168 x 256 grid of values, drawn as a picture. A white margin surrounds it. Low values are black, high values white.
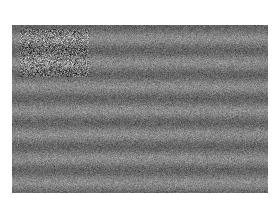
Horizontal stripes repeat 7 times down the table. In the top left lies a patch that is rougher than the rest. No overall slope runs across the table. No single row or column stands out from its neighbours. Values change most from cell to cell in the top left.
